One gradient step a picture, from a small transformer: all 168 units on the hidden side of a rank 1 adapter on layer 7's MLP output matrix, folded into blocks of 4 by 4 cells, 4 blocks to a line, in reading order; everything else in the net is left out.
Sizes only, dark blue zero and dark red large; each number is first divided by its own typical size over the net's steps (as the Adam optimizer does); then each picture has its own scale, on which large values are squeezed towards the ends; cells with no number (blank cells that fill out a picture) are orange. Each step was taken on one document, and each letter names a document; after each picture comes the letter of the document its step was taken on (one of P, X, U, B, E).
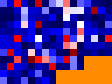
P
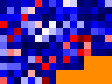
P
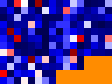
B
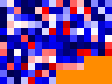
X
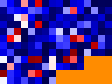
B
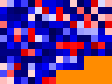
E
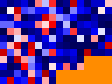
X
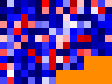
P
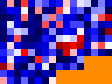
E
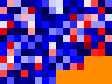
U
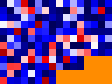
P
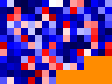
X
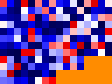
E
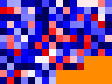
U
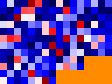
P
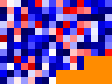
X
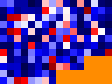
X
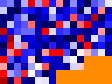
U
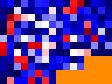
X
